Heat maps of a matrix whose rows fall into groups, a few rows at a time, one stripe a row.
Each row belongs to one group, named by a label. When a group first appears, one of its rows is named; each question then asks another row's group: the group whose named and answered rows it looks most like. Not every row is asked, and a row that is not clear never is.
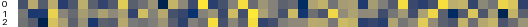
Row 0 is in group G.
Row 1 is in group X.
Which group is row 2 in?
X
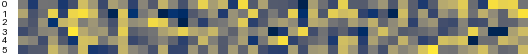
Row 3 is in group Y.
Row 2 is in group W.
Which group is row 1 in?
X
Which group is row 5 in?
X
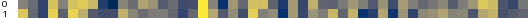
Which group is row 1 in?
X
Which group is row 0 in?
X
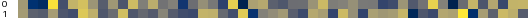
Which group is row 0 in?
X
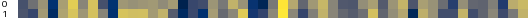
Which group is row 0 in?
W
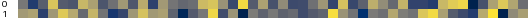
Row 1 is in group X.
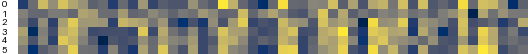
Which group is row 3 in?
W
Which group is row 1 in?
G
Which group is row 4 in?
W
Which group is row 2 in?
W
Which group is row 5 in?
W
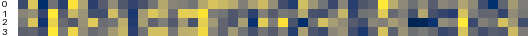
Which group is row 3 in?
Y
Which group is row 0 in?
Y
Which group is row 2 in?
G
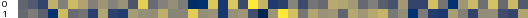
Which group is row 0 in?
X
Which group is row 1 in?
W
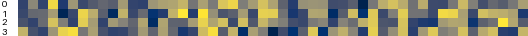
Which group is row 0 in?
Y
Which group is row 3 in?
X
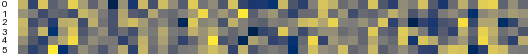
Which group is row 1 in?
G
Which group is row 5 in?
G
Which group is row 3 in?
W
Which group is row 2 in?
W
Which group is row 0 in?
W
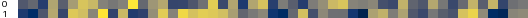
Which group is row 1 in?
Y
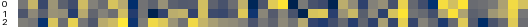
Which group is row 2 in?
Y
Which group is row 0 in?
G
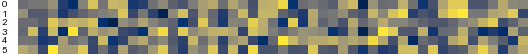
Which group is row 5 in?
X
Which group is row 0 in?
G
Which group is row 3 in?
Y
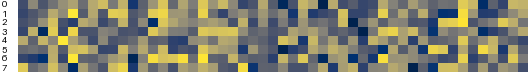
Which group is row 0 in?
Y
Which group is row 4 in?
W
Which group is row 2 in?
G
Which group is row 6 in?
Y
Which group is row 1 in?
Y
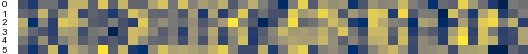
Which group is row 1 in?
W
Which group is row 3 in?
W
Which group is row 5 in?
Y
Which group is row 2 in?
W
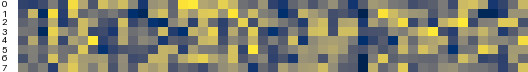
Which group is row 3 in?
X
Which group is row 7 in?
W
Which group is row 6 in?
Y
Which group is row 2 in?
G
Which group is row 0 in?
Y
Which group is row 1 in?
Y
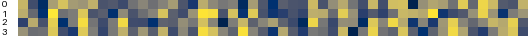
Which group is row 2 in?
G
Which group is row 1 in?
X
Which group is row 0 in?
X
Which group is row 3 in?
G
